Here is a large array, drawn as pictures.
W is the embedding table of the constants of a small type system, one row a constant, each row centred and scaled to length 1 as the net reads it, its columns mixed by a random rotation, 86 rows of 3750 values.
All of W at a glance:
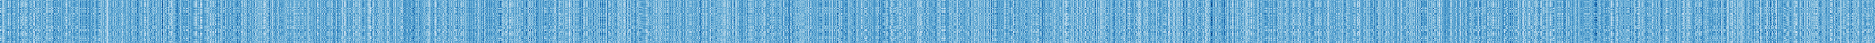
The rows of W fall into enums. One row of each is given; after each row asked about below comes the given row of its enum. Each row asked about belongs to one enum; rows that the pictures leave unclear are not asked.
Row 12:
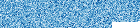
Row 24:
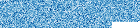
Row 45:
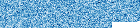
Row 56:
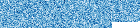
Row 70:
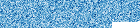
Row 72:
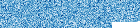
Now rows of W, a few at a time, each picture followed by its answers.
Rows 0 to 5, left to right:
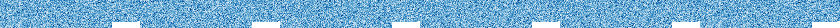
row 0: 45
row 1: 24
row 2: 72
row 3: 12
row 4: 12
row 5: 45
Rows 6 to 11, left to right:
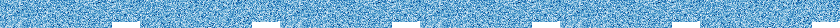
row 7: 12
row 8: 45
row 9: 45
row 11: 12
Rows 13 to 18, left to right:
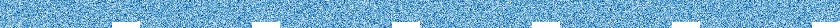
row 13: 45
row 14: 72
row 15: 56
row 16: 24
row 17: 24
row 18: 72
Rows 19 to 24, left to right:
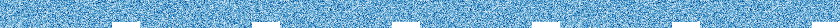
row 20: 56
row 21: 24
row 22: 24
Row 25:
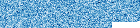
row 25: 45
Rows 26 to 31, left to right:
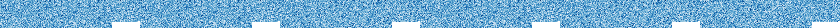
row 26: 72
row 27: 72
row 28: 12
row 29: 72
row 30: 12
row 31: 24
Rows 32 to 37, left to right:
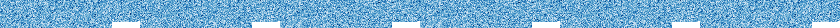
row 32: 70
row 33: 72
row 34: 45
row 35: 45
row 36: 72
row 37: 70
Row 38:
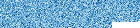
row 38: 12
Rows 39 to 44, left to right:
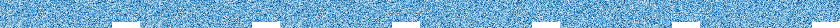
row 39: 45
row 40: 45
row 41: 45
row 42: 12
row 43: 56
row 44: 12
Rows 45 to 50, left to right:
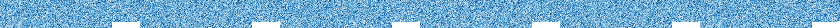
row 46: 12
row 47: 72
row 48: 70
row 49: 12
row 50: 45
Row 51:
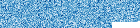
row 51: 72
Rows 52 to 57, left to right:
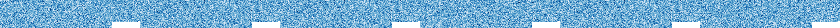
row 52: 24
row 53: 56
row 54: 56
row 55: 45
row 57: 72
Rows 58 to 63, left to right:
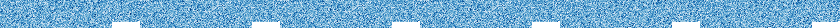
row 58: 70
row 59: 24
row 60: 24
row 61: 24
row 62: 12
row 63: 12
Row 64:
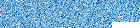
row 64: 12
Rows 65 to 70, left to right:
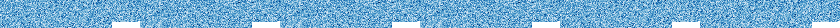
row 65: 12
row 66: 45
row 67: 45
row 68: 45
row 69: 12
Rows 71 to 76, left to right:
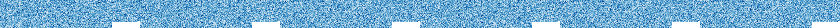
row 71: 45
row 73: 24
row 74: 72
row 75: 24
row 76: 24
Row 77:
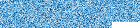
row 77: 24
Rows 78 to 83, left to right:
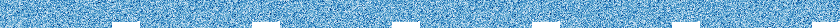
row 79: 70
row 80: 24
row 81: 70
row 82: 72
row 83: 12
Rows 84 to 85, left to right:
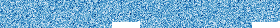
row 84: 70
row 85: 72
